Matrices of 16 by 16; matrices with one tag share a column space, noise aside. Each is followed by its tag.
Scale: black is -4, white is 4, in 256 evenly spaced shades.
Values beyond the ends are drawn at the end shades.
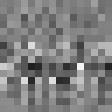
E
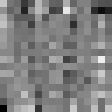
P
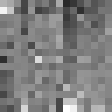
P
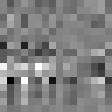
E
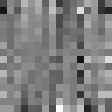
P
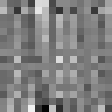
P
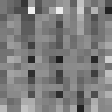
P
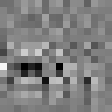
E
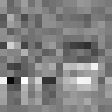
E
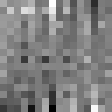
P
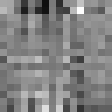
P
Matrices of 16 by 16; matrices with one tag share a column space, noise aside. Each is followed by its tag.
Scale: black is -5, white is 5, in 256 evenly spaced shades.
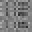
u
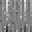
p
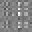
u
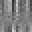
p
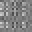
u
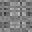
u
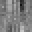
p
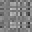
u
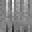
p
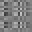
u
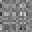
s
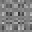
s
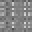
u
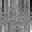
p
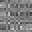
s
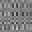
s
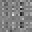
u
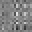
s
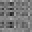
u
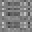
u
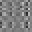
u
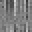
p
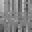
p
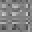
s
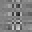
s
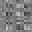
s
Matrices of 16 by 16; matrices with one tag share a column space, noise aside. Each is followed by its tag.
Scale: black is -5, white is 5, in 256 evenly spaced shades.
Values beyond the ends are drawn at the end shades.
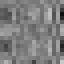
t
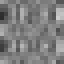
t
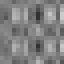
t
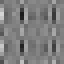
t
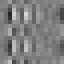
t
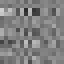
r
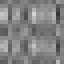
t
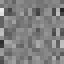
r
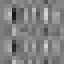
t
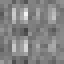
t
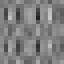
t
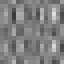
t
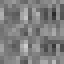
t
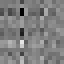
r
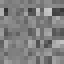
r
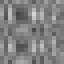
t
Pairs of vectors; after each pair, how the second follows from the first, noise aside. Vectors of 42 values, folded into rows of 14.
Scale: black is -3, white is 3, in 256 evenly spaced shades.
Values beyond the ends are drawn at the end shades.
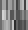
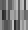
sign-scrambled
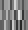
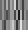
sign-scrambled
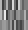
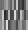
wrapped around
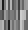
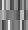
sign-scrambled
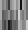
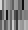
shuffled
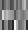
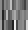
sign-scrambled
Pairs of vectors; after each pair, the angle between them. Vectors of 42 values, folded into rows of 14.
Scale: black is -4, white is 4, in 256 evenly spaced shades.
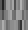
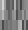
nearly opposite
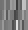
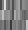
orthogonal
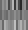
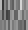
partly opposed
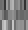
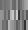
orthogonal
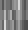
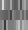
partly opposed
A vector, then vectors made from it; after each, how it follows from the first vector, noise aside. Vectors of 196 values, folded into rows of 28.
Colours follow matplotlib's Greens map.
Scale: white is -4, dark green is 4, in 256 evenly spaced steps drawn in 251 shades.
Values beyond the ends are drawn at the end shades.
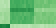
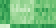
negated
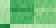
copied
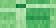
wrapped around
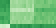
negated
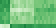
negated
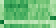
wrapped around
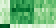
scaled up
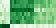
scaled up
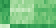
negated
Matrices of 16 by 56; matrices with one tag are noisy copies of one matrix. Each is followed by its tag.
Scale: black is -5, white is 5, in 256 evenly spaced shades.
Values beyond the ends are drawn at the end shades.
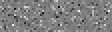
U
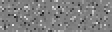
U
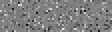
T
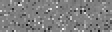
T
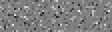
U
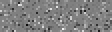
T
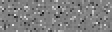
U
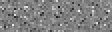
U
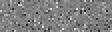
T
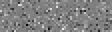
T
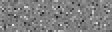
U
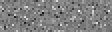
U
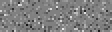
T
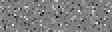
U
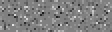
U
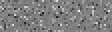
U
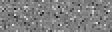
U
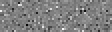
T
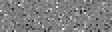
T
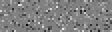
T
